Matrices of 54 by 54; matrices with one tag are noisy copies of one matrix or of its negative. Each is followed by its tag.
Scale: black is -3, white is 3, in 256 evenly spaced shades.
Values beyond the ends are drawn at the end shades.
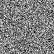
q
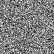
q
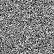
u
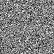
u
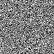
u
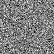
q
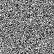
u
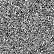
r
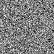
q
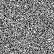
q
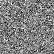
r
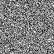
q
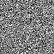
u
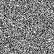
q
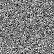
u
